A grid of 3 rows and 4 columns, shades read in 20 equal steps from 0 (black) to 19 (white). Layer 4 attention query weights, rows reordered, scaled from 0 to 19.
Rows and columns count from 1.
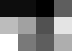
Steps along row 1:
same down up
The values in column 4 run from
7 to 17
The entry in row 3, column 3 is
7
